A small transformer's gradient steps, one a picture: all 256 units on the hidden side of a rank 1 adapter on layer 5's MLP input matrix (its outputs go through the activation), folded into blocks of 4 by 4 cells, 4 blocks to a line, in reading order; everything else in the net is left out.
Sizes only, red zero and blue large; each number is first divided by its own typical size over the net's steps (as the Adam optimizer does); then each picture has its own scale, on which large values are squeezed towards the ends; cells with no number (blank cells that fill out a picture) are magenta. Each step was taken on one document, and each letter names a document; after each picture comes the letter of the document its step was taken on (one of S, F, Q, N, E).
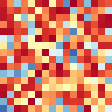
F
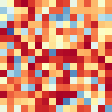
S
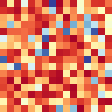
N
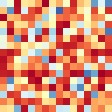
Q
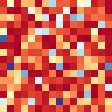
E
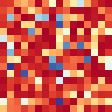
E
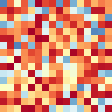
N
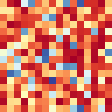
N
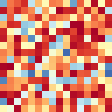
F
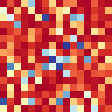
E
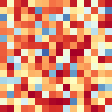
N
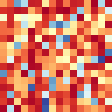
F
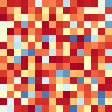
Q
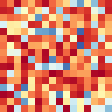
S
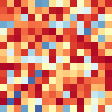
S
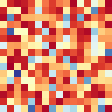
N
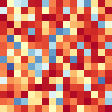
S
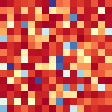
E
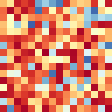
N
